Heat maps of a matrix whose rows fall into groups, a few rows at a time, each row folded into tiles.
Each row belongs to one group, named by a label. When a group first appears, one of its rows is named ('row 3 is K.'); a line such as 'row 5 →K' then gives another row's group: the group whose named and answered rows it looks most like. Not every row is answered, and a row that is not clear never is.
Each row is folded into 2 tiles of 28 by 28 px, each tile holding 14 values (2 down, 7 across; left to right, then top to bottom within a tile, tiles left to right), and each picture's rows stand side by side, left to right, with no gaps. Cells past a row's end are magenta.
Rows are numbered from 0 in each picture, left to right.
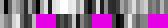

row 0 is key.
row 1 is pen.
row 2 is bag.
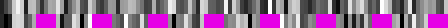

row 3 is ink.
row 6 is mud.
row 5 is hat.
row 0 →bag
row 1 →ink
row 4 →key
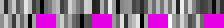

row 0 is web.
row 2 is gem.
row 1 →key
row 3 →hat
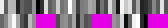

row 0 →key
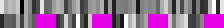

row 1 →ink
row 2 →bag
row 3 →key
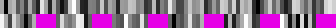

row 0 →key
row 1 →gem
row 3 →ink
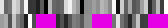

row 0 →hat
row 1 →bag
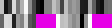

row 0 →web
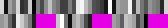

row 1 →web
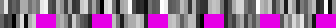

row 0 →ink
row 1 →web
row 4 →bag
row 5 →key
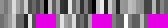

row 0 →hat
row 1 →key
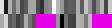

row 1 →ink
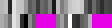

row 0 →hat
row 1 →hat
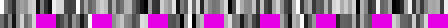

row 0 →ink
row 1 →ink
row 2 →hat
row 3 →ink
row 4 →web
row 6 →pen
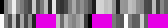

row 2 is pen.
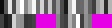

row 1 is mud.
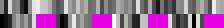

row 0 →bag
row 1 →bag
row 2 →hat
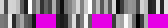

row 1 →bag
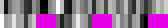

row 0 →hat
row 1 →ink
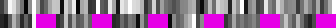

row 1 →pen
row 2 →pen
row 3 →gem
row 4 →pen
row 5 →web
